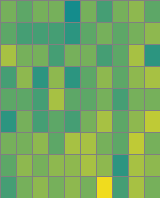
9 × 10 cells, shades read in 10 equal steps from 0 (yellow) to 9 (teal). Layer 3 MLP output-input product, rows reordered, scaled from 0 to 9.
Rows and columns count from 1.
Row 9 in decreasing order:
7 7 5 5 5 5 4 4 3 0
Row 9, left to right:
7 5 4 5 4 5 0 7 3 5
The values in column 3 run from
4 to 8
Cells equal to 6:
17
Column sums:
53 47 52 47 54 44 40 57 33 42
